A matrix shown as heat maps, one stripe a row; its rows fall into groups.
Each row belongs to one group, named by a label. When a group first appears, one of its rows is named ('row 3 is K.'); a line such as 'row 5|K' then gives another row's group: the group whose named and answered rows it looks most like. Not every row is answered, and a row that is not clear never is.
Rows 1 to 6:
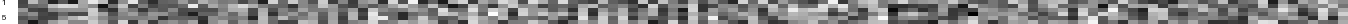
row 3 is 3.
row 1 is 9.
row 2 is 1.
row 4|3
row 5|3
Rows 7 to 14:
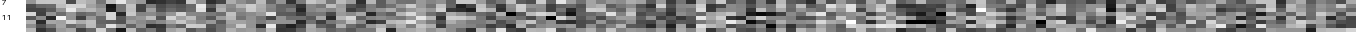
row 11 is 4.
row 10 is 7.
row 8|1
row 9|1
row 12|7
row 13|4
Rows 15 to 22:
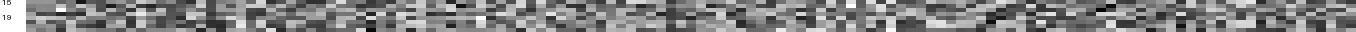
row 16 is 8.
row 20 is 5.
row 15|5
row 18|9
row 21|5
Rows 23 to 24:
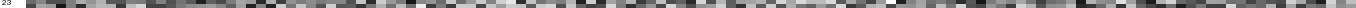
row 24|9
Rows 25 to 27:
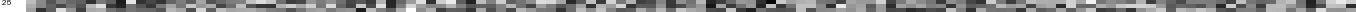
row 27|1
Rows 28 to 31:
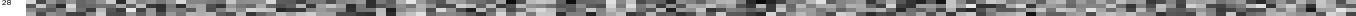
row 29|5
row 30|1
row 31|9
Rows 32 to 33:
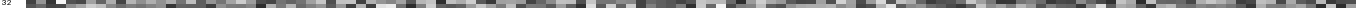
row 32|4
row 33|3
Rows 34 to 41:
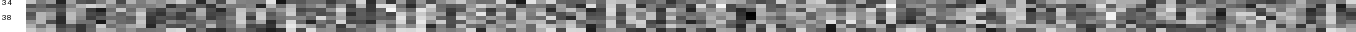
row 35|3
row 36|5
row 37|5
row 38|5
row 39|5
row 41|9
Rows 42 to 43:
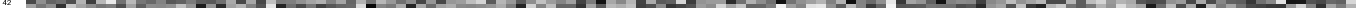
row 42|3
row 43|7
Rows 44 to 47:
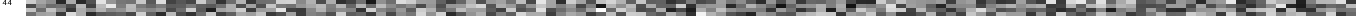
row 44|9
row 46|4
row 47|5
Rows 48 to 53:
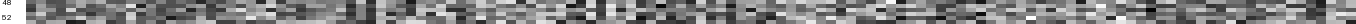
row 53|9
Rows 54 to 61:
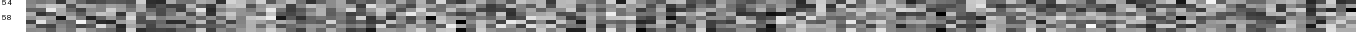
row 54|5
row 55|4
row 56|4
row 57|1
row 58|7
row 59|8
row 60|3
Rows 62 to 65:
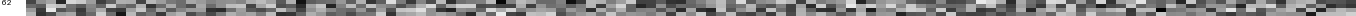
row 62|7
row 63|4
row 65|1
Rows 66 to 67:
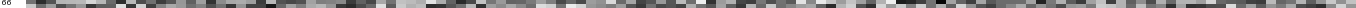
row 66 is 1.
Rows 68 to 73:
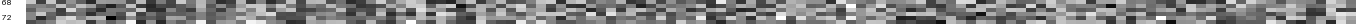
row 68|9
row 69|8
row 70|5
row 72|1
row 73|1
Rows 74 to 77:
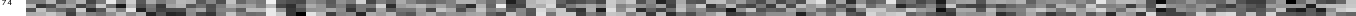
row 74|7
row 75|1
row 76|8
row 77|4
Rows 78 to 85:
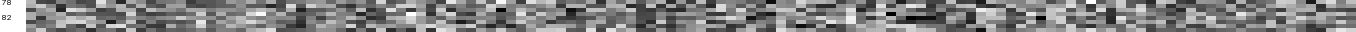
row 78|3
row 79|9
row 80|7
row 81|8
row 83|1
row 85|8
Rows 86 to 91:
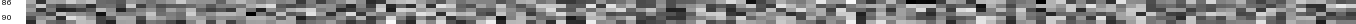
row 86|7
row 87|8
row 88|9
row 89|4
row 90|7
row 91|8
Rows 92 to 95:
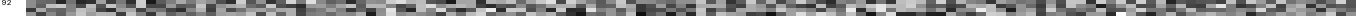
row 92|9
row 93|4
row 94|8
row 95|3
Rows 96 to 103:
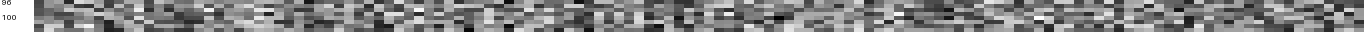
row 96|7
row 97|4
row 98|1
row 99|3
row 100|3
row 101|5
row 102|7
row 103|8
